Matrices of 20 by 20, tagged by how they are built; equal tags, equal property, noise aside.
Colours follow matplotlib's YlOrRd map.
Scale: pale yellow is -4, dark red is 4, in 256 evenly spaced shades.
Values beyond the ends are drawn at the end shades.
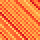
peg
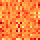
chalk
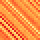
peg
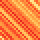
peg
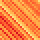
peg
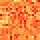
chalk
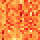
chalk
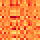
chalk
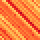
peg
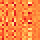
chalk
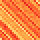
peg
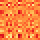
chalk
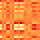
chalk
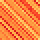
peg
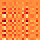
chalk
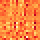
chalk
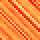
peg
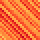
peg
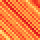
peg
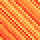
peg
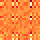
chalk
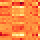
chalk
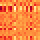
chalk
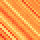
peg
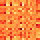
chalk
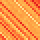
peg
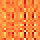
chalk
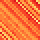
peg
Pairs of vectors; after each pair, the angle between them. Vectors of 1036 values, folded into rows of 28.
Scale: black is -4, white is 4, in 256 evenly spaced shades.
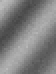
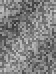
partly aligned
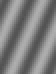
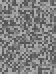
orthogonal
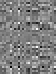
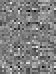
nearly parallel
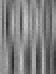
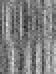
nearly opposite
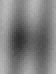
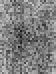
partly aligned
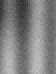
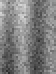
nearly opposite
